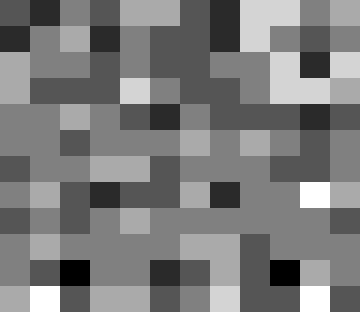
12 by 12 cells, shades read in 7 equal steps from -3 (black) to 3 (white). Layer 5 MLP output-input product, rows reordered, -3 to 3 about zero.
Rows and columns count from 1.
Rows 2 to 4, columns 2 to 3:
0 1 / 0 0 / -1 -1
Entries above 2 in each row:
0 0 0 0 0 0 0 1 0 0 0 2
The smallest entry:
-3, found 2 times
